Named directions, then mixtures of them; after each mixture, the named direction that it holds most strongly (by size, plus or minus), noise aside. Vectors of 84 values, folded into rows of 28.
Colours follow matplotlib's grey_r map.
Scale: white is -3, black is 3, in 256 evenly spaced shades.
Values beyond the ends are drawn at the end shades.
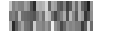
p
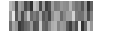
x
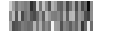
p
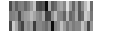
p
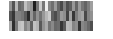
x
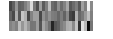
x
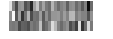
x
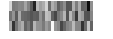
p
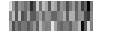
p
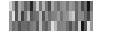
x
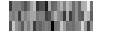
p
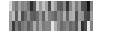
p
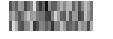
p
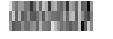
p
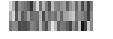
x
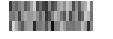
p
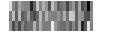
p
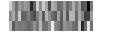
p
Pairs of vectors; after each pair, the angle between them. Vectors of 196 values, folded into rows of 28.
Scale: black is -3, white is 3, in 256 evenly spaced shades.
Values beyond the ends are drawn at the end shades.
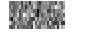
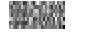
partly opposed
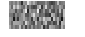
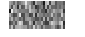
orthogonal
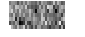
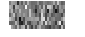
nearly parallel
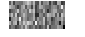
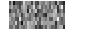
partly aligned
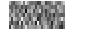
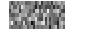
orthogonal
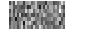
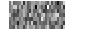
orthogonal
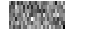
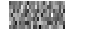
orthogonal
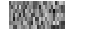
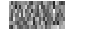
nearly opposite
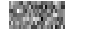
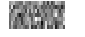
partly aligned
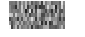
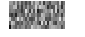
nearly opposite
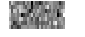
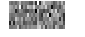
orthogonal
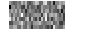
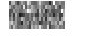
partly opposed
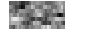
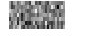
orthogonal
